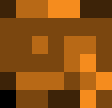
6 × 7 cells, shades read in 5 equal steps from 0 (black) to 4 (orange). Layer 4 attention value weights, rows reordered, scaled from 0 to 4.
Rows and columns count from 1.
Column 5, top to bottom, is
4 2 3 3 2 1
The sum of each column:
8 14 15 14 15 17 13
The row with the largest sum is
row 5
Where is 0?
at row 6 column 1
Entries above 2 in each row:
4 0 3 2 5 1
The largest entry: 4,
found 5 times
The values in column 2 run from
2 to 3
